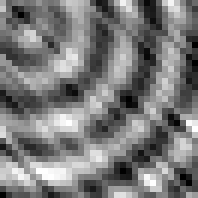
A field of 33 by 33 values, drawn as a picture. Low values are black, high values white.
Odd rows or columns: none. Rings: centred on the top left. Ninth with the lowest average: top right. Ninth with the highest average: bottom left. Mirror symmetry: none.
